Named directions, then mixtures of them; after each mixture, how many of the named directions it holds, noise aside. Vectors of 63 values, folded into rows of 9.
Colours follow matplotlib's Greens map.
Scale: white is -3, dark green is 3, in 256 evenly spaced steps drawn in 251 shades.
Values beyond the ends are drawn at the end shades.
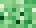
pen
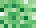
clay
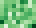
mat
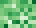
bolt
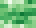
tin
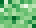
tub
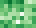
two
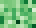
three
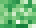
three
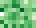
one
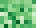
three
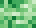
three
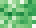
three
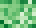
three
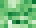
two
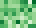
three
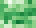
one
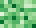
three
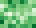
three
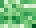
three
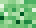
one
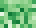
three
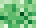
three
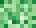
two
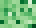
two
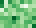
one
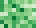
two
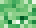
two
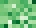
one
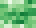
one
